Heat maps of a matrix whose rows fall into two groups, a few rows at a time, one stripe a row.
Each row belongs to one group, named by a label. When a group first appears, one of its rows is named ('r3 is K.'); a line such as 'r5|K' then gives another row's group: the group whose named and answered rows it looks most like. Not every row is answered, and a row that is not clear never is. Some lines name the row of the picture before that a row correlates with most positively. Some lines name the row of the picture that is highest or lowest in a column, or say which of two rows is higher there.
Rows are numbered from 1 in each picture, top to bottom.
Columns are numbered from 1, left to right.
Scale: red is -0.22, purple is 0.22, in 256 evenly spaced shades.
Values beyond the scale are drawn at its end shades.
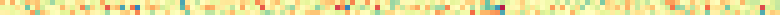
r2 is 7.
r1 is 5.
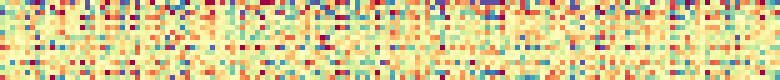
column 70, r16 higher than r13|No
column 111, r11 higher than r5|Yes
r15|7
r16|5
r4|7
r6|7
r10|5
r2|5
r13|7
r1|7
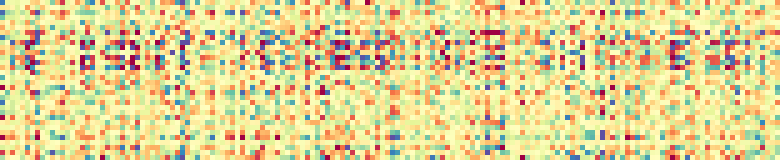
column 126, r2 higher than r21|Yes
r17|7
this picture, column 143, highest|14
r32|5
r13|7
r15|7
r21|5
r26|7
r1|5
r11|5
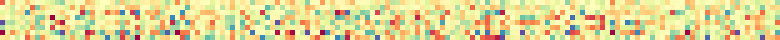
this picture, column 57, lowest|5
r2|7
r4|5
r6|5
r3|7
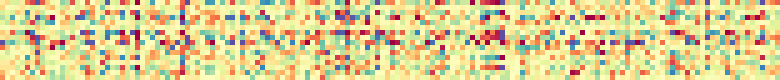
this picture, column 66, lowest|13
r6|7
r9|5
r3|7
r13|5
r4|5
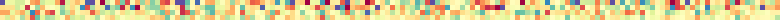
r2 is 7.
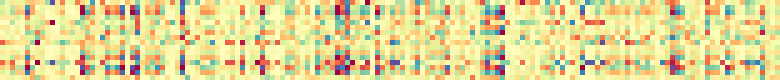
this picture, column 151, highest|13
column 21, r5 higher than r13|Yes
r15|7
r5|5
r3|7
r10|7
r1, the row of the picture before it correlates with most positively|1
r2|7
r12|7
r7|7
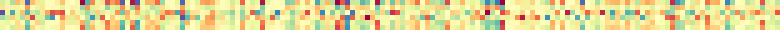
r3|5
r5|7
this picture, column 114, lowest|3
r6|7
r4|5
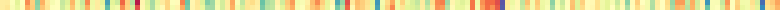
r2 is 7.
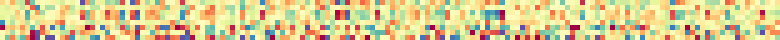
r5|5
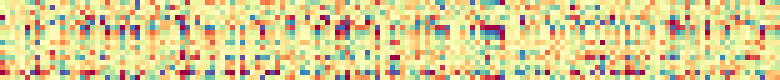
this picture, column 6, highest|7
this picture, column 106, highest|14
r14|5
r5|5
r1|7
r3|7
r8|7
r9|5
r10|7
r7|7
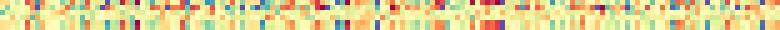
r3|5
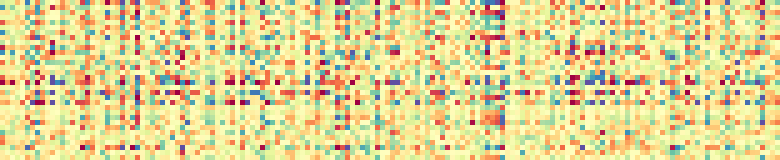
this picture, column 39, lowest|19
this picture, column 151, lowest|11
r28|5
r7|5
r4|7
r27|5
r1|7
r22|7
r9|5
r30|7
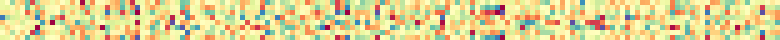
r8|7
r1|7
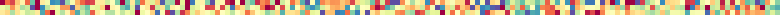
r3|5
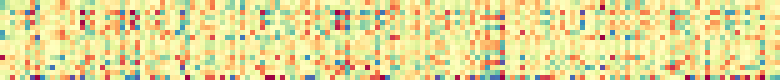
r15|7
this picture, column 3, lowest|16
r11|7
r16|7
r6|7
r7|5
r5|7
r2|5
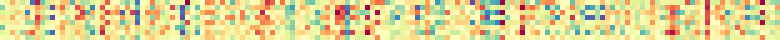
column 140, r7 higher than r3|No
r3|7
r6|5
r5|7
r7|5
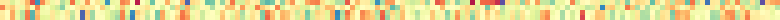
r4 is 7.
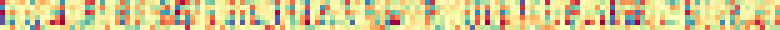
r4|5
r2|5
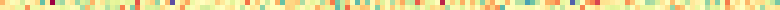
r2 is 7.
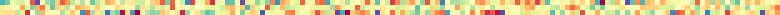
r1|5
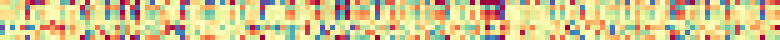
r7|5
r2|7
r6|5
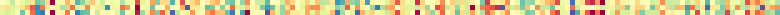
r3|5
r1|5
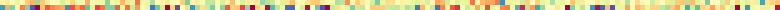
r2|5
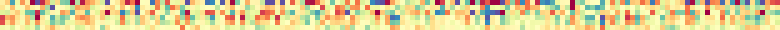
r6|5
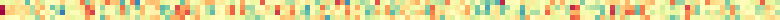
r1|7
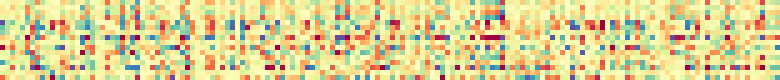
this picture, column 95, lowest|8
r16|5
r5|5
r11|7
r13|5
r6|5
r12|7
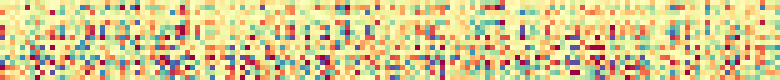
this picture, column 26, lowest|8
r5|7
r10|5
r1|7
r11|7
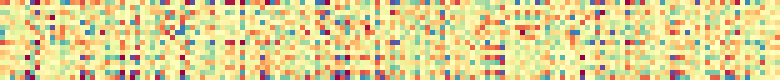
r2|7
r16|7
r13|7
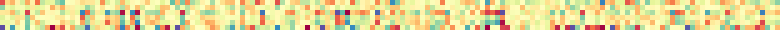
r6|5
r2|5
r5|7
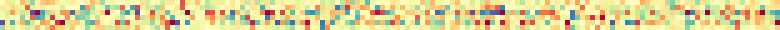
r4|5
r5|5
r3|7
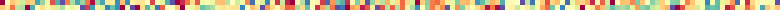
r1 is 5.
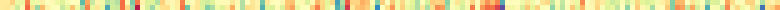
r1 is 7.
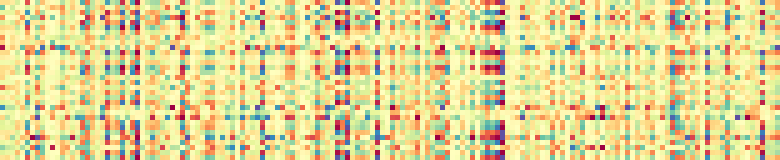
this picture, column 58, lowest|24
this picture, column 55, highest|28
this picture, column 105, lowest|2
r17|7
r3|7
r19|7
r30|5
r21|7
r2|5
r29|7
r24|5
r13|7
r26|7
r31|7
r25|7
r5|7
